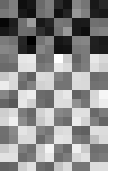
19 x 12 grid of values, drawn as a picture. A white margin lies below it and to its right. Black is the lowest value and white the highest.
Grain: checkered. Mirror symmetry: none. Seam: horizontal, 30% of the way down, the bottom part higher.
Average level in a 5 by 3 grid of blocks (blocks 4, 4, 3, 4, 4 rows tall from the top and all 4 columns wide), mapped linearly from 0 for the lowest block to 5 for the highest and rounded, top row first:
000
333
555
555
555
